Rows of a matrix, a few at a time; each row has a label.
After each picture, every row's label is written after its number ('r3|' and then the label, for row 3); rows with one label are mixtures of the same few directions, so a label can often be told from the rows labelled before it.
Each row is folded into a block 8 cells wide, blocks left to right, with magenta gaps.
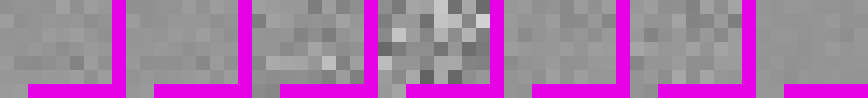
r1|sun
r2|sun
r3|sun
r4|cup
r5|cup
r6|cup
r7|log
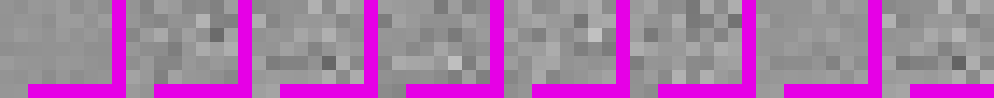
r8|cup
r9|log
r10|sun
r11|sun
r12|log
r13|cup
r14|sun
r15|sun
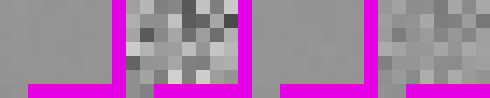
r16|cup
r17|cup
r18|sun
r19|cup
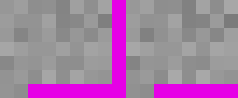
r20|cup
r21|cup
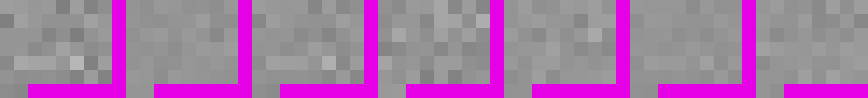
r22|sun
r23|log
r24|sun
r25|cup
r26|log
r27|sun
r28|cup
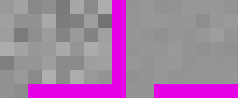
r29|cup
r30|log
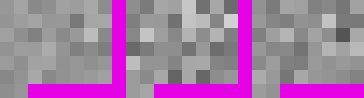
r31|log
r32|cup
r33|log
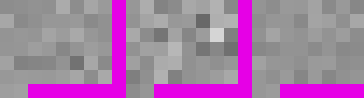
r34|sun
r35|log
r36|cup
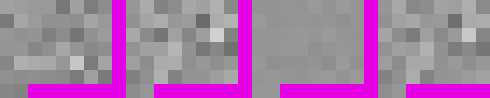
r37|sun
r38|log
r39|sun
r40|log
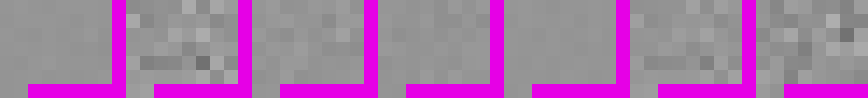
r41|log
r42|sun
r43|log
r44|cup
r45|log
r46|sun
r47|log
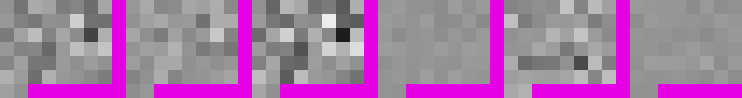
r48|log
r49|log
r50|log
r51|cup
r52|sun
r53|sun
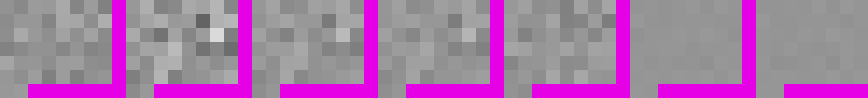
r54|cup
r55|log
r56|log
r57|log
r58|cup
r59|sun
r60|sun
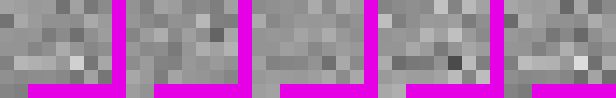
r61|sun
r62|log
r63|sun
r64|sun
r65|sun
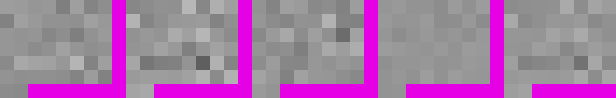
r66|sun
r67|sun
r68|log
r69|cup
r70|sun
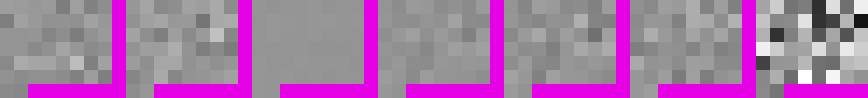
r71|sun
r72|log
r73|cup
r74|log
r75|log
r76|cup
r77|cup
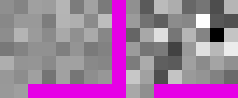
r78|cup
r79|log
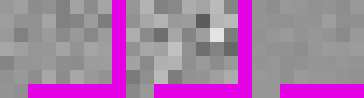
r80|cup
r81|log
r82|log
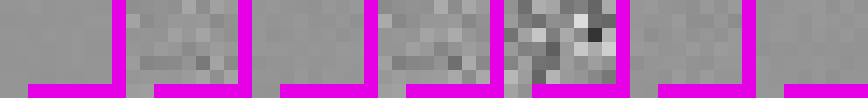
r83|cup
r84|sun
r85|cup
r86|sun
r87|log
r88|cup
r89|cup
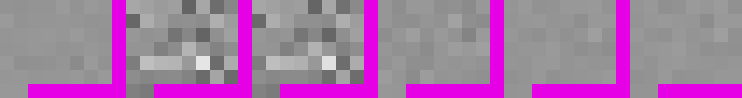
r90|sun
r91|sun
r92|sun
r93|log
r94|log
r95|log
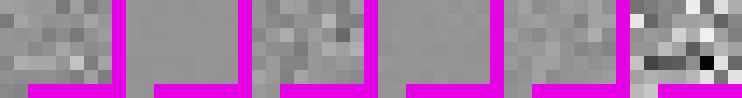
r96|sun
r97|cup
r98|log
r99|cup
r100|log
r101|sun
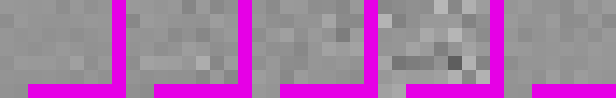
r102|sun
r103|sun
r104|log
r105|sun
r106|cup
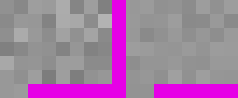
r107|cup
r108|cup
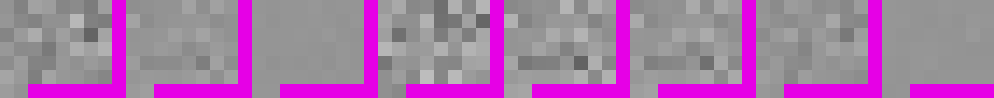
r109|log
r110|sun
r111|sun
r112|cup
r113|sun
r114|sun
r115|log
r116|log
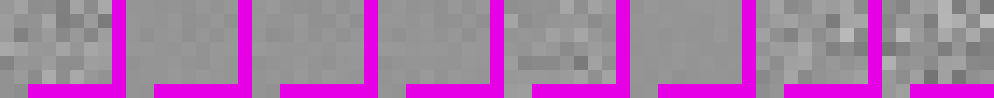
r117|cup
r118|cup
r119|cup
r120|cup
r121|sun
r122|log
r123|log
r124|cup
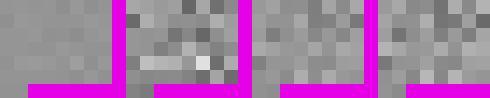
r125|sun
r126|sun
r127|cup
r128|cup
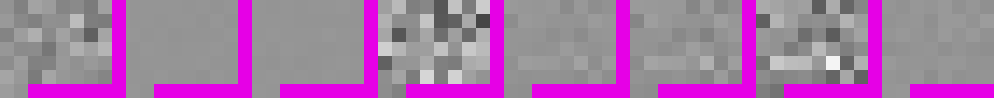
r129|log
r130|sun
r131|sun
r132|cup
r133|sun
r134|sun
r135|sun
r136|cup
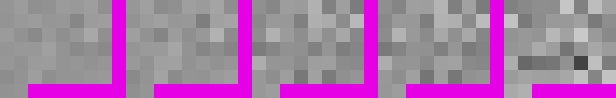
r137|log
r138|log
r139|cup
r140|cup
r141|sun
